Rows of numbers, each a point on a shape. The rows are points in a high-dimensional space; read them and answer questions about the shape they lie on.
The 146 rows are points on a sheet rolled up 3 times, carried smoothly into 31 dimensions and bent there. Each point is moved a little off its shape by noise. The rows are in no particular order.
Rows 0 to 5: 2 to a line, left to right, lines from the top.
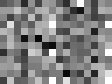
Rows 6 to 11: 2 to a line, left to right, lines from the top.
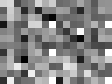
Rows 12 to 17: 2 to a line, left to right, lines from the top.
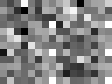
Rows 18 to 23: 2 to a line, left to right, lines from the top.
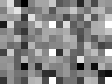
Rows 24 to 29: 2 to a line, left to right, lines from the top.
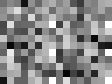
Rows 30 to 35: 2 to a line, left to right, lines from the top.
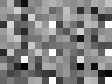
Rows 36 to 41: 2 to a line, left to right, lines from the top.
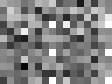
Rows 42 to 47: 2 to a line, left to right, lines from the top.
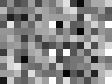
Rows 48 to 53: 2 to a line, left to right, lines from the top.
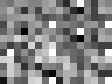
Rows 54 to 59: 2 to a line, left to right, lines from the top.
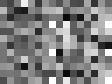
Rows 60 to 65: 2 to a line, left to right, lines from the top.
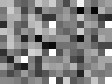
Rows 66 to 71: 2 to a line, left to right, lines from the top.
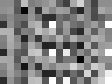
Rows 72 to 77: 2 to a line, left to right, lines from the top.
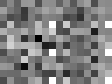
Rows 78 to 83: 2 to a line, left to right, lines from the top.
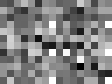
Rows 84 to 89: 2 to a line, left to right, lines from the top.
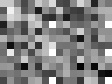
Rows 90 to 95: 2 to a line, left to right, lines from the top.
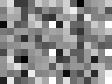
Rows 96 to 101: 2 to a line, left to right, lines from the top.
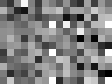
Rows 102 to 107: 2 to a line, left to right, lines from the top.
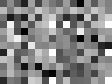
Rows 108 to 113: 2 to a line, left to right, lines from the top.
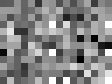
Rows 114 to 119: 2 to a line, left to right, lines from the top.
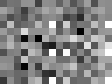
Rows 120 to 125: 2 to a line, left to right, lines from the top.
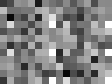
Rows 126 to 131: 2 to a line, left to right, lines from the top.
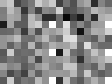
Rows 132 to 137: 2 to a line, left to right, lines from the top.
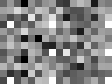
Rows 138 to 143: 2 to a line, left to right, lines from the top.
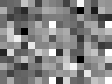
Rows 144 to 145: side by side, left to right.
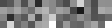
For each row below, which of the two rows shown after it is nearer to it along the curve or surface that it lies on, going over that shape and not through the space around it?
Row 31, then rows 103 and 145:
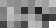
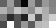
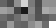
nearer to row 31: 145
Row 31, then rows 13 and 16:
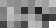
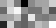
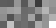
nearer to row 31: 13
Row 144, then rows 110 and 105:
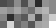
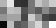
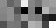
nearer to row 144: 110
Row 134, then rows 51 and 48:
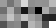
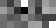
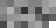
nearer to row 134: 51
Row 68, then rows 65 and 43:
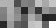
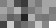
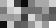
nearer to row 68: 43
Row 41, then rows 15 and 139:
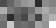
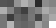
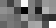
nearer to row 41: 15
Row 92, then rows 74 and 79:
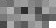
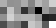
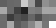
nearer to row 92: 79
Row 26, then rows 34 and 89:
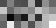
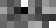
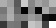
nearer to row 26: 34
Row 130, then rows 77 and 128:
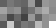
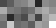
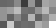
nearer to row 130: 128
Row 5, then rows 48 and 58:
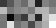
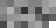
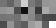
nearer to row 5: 58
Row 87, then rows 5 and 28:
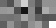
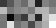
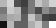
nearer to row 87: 28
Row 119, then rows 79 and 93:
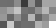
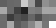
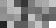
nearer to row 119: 93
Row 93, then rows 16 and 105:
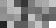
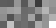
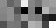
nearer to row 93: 16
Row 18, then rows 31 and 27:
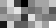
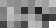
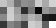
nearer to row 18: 31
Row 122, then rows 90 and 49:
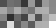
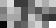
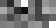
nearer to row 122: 90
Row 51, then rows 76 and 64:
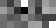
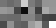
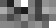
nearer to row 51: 64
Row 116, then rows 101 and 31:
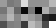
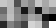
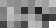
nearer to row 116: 101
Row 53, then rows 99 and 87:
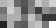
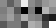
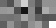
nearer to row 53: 87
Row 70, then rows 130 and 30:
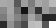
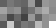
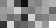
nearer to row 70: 30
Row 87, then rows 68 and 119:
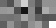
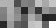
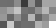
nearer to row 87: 68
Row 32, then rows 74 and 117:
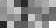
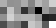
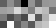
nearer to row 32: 117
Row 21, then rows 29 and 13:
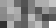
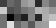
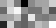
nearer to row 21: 13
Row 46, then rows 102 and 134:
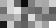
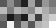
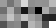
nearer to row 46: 102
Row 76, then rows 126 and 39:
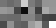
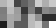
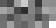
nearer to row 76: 39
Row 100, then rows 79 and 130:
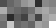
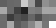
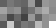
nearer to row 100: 79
